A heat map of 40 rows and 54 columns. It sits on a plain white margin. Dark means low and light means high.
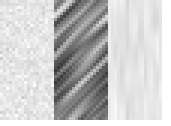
It is made of 1 by 3 panels. Panel 1,1: very high, fine-grained, faint in contrast. Panel 1,2: middling, slanting up to the right, strong in contrast. Panel 1,3: very high, streaked downward, faint in contrast.
